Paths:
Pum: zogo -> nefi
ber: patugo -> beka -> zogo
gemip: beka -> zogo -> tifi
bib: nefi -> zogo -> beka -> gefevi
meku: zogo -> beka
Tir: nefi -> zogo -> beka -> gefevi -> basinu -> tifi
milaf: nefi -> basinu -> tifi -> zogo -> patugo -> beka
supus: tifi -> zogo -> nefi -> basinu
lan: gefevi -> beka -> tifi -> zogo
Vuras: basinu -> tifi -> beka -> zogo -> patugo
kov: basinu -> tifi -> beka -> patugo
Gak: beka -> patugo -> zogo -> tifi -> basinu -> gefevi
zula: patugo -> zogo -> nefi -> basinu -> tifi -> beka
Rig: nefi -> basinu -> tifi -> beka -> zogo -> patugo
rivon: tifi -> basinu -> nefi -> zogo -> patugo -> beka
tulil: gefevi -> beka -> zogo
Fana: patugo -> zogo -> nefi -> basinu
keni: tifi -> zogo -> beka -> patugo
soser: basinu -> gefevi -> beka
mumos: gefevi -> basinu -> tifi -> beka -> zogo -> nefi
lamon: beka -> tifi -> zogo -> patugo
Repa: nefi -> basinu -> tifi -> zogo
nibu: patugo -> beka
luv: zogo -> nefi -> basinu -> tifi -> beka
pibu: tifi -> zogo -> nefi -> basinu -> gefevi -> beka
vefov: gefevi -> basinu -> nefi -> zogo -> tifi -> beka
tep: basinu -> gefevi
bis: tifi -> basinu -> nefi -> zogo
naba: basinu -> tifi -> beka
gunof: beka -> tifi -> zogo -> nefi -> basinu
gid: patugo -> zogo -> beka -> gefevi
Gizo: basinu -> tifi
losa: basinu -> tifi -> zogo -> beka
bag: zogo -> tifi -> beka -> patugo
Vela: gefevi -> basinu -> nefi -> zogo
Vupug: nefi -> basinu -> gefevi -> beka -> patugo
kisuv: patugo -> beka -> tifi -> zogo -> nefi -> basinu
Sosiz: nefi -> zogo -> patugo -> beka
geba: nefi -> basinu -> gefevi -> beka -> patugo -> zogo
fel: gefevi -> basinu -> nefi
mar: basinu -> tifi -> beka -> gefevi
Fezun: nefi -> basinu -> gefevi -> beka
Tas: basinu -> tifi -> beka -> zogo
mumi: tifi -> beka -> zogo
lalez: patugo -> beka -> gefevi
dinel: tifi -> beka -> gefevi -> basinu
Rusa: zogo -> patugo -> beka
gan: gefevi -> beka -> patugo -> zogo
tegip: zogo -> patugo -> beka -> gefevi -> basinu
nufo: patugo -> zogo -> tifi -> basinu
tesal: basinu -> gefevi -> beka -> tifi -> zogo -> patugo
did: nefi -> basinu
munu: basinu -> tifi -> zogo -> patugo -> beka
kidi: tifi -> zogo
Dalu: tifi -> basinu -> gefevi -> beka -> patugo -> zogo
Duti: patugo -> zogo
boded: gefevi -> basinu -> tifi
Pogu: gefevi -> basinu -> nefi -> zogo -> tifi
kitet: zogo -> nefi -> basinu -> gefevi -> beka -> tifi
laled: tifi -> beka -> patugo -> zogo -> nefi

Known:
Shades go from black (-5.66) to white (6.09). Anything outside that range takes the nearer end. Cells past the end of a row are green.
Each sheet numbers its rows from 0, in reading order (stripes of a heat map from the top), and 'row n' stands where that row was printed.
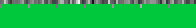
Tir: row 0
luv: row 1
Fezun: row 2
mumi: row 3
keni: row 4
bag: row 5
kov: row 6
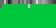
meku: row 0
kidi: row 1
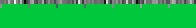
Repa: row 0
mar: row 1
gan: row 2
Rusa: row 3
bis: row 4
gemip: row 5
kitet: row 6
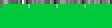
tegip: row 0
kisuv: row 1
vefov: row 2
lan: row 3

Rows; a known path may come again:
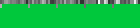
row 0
vefov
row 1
losa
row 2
munu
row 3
did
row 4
soser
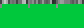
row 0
dinel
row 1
rivon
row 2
tesal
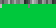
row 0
supus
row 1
boded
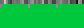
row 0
Tir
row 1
luv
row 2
laled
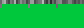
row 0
mar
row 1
naba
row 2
Vuras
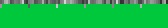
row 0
Vela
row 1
Rig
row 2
kidi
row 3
keni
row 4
bib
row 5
bag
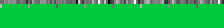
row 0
gunof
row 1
gemip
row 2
Rusa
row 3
Repa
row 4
Vupug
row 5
Pogu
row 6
mumos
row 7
geba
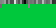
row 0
Gizo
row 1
milaf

